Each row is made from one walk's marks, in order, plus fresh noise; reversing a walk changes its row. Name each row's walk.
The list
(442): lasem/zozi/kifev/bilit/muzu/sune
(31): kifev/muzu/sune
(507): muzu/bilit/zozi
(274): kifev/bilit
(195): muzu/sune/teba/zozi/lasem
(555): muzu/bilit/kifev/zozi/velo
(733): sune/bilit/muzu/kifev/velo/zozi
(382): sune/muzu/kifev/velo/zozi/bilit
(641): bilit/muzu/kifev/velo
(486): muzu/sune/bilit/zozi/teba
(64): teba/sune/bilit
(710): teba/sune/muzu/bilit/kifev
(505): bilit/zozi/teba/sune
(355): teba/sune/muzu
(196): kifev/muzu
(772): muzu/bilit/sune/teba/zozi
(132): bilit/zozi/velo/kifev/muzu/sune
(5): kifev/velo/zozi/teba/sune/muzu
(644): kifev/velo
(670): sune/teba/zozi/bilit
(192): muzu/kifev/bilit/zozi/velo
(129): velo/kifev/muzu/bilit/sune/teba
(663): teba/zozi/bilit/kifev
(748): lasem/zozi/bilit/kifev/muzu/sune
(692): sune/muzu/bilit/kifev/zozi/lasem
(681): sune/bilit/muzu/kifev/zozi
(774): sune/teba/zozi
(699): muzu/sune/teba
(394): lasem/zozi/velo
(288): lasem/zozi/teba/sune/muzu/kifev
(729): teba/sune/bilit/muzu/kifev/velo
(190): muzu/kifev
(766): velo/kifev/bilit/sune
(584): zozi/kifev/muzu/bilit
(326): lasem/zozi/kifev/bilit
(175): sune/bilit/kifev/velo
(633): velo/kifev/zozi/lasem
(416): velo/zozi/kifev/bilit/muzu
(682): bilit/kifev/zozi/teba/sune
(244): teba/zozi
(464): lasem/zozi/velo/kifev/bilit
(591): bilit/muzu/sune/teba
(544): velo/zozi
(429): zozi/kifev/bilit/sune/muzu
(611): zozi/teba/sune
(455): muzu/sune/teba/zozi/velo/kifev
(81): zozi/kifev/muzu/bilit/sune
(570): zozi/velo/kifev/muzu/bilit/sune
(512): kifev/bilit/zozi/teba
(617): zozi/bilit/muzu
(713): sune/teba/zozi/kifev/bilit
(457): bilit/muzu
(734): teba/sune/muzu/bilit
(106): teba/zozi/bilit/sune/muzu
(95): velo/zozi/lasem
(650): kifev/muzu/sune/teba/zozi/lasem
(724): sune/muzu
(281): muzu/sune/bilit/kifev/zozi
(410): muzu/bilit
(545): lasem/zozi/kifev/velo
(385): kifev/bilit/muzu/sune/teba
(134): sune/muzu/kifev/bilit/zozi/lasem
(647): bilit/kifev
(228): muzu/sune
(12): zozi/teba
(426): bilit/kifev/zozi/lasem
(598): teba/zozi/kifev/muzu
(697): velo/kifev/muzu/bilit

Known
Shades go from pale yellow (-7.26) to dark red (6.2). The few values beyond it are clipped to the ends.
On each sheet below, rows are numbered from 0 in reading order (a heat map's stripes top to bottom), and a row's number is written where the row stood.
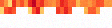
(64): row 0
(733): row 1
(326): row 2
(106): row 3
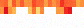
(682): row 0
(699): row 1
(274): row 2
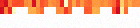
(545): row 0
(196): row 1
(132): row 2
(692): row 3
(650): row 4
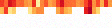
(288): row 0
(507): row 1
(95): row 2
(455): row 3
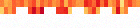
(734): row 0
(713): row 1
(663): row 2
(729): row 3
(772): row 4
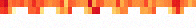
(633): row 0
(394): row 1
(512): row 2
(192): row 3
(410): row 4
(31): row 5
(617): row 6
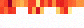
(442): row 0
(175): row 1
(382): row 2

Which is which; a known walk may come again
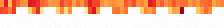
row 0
(598)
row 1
(382)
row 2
(699)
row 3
(681)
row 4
(710)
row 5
(355)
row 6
(134)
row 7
(228)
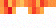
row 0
(281)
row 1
(244)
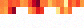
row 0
(429)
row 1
(416)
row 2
(505)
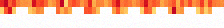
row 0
(733)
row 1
(190)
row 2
(697)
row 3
(426)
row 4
(95)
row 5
(544)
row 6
(774)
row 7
(12)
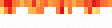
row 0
(617)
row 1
(410)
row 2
(195)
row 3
(288)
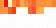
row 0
(584)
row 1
(692)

